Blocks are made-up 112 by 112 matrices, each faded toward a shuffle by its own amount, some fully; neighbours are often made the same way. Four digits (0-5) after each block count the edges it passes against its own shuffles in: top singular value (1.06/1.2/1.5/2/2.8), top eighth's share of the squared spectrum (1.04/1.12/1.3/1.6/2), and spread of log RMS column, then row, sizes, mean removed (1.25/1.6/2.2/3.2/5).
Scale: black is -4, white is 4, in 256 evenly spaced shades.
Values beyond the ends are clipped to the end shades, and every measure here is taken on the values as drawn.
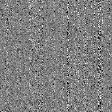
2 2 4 0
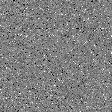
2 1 0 1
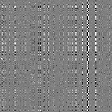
5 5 4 3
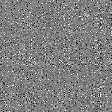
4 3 2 2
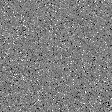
0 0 0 0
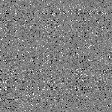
4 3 2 2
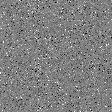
2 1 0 0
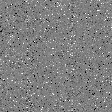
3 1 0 0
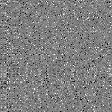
4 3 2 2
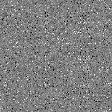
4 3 2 1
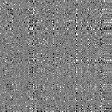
5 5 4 3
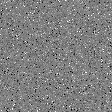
2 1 0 0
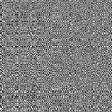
5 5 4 4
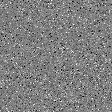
1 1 0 0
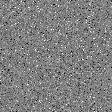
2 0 0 0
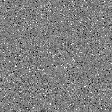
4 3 1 1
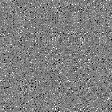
4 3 2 2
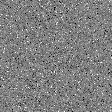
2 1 0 0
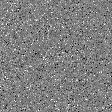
2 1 0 0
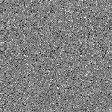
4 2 1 1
